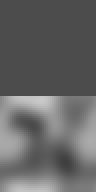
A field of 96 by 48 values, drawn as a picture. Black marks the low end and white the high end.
The table splits into 2 rows of 1 panel. Panel 1,1: low, flat. Panel 2,1: middling, smooth, strong in contrast.
